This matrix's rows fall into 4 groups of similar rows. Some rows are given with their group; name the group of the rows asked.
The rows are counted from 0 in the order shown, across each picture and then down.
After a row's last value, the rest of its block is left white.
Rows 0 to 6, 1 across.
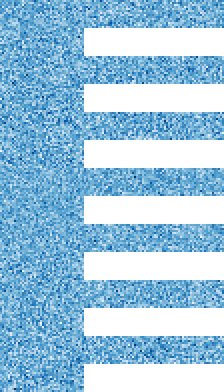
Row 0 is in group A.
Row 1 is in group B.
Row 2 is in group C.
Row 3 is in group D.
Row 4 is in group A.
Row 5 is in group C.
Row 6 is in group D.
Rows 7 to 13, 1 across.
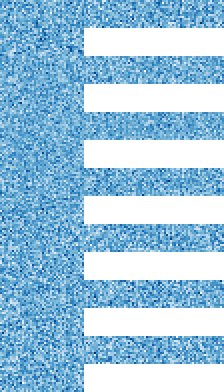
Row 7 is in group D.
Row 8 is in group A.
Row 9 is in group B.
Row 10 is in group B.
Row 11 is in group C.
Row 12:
A
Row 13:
A
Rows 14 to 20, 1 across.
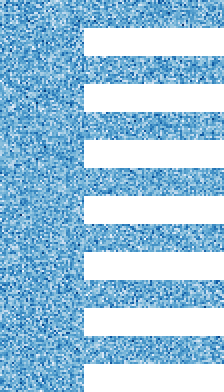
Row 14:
B
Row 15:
D
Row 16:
D
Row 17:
A
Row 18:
A
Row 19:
C
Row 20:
C
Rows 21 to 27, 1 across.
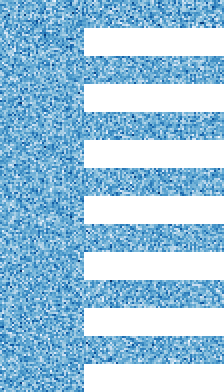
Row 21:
D
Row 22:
A
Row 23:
D
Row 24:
D
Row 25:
A
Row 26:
C
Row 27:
A
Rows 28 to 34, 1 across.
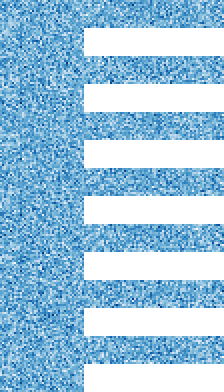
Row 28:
C
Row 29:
C
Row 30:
A
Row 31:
C
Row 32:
C
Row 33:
D
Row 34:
C
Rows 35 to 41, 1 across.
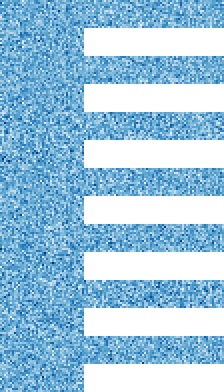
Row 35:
A
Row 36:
A
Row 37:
C
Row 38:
A
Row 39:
B
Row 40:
D
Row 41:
B
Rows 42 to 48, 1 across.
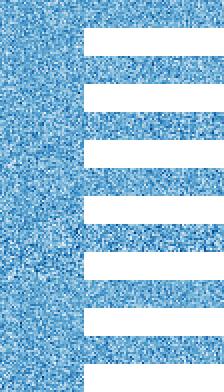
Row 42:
B
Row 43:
A
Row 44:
D
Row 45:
B
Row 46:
D
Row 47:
C
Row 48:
B
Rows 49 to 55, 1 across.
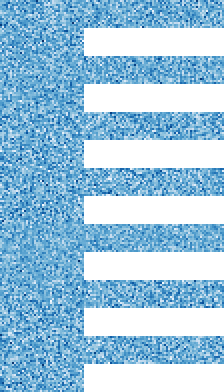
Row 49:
B
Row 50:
D
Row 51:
C
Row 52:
A
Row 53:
A
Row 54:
D
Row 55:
C
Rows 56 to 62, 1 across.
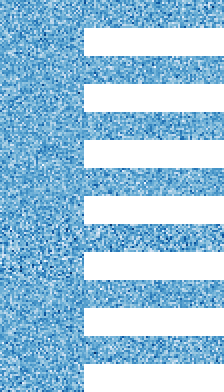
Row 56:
D
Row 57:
A
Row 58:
D
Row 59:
A
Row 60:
C
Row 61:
D
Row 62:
A
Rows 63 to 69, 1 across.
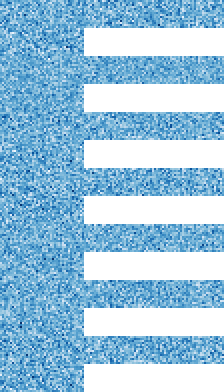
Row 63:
D
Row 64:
B
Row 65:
C
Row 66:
B
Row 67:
D
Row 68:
C
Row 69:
C
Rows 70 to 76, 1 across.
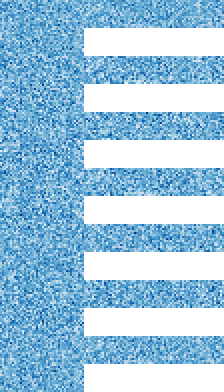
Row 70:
C
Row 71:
C
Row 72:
A
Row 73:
C
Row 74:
D
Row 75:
B
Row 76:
C
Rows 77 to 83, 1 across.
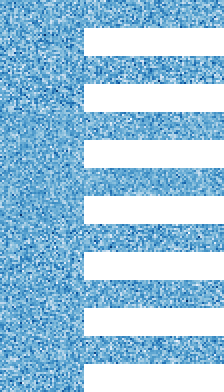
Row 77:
D
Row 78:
D
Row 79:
A
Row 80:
C
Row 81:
A
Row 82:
C
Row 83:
A
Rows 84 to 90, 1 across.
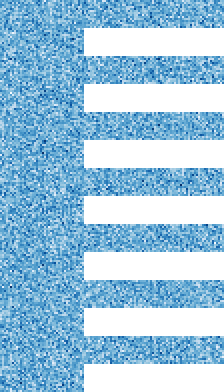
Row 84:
D
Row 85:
D
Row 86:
B
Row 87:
B
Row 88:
B
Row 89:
C
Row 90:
C
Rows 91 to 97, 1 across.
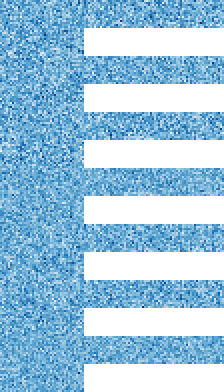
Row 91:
D
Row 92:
B
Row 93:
C
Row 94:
C
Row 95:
D
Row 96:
B
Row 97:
A
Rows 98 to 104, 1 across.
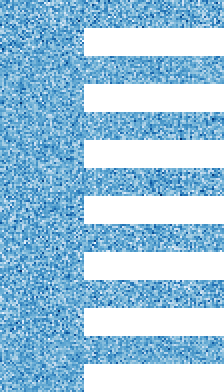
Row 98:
B
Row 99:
C
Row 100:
D
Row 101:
D
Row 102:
A
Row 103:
A
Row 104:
B
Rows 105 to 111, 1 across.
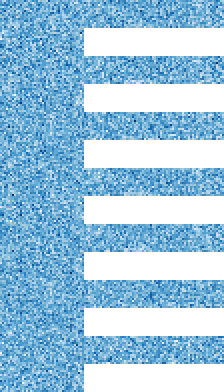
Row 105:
C
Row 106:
C
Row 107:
D
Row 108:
C
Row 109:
C
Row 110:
D
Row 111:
A
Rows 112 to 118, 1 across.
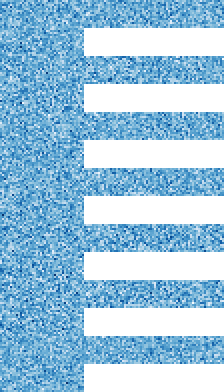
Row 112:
C
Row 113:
A
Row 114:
B
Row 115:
C
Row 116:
C
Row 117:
C
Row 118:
D
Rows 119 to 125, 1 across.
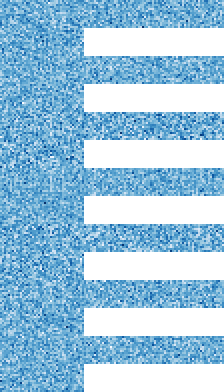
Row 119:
B
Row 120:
A
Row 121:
D
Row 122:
D
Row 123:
C
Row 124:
D
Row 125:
A
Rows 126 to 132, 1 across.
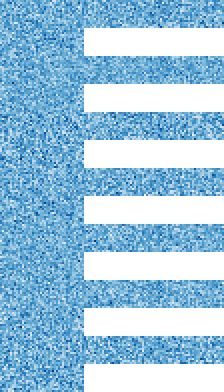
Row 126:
D
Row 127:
B
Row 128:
C
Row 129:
D
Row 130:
A
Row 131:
A
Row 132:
D
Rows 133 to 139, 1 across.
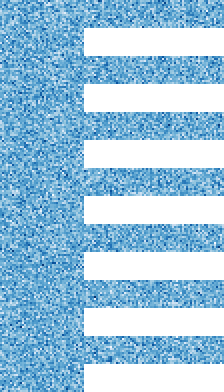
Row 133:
B
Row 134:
B
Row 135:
B
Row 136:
C
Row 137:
B
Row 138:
A
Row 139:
A
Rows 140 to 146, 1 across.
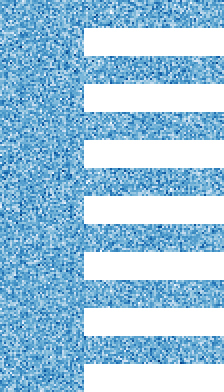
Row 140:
A
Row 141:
C
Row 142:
A
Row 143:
C
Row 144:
D
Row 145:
A
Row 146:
D
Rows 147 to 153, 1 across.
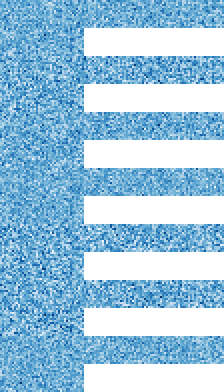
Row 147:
D
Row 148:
D
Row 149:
B
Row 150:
B
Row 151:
C
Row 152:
D
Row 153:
C
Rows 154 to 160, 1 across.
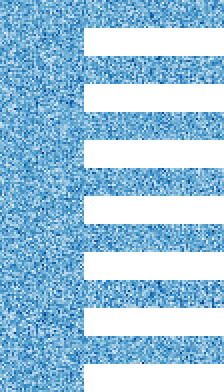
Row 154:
D
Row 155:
D
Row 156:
B
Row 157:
B
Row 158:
B
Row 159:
D
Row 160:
B
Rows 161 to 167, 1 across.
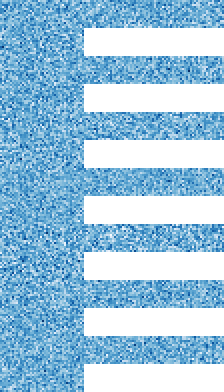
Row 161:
C
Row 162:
B
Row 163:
A
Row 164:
B
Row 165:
A
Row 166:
B
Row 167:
D
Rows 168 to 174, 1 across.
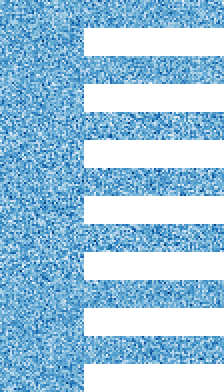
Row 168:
B
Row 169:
C
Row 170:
A
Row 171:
D
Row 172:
A
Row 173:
B
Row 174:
D
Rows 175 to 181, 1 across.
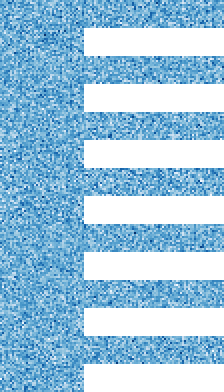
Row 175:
D
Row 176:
D
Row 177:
A
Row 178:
A
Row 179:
D
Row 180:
A
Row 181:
B
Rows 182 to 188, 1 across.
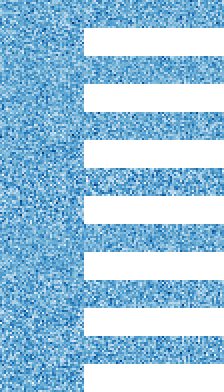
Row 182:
B
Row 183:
B
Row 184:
B
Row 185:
A
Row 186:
D
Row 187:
B
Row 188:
B
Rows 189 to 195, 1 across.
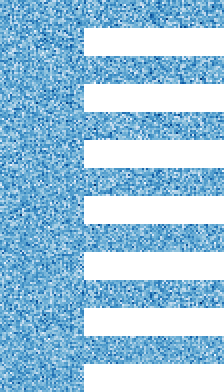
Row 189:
D
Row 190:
D
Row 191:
A
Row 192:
A
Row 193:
B
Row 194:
D
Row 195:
B
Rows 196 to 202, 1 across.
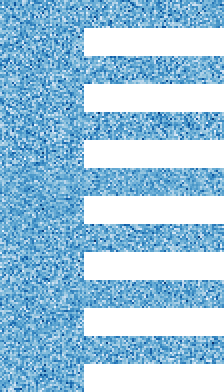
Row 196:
A
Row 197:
C
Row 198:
B
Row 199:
B
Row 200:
A
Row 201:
B
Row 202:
D
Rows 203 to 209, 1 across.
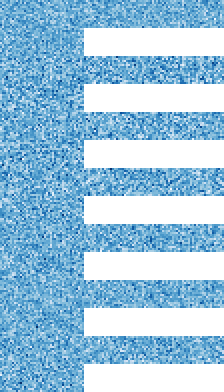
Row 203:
B
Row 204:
D
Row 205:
A
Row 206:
C
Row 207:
D
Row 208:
D
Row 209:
C
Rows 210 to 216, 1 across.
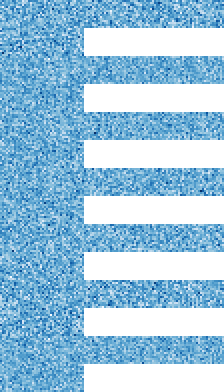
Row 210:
A
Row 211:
B
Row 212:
B
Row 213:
D
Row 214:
C
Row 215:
A
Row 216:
B
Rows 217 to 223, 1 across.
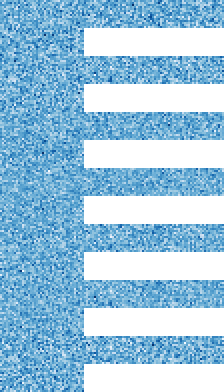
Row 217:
D
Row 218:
A
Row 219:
B
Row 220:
B
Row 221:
A
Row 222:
A
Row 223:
A
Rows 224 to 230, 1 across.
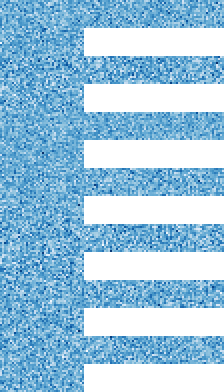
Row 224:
B
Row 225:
C
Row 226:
B
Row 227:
A
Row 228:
C
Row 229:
D
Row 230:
C
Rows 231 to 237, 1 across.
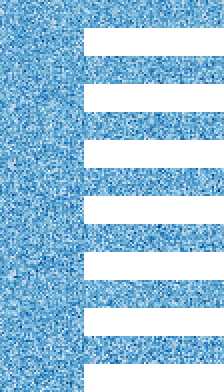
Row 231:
B
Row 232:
D
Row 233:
D
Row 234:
B
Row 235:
D
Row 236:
A
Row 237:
D
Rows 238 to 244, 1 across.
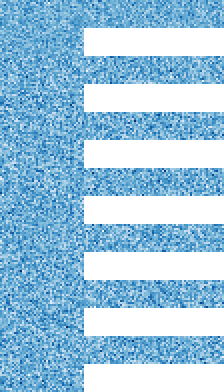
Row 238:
B
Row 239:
C
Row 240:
D
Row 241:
B
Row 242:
A
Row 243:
D
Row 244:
C
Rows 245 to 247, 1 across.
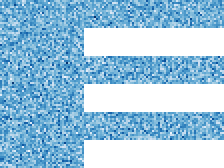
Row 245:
A
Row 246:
C
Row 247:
C
